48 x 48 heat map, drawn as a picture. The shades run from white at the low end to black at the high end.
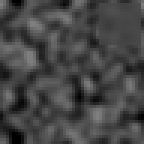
The histogram is bell-shaped. The ninth with the highest average is the bottom left. In the top right lies a patch that is calmer than the rest. On average the colour sits 70% of the way up the scale.
